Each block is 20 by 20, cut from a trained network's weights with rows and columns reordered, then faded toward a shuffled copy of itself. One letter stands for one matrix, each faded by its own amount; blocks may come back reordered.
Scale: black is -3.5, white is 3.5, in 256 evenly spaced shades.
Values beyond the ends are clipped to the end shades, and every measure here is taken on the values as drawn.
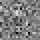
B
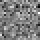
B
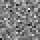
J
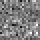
B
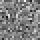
J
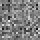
B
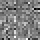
B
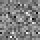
B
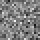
J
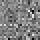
B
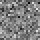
J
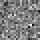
J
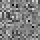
B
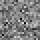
J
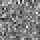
J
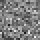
J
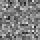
J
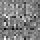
B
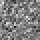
J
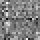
B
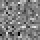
B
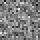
J
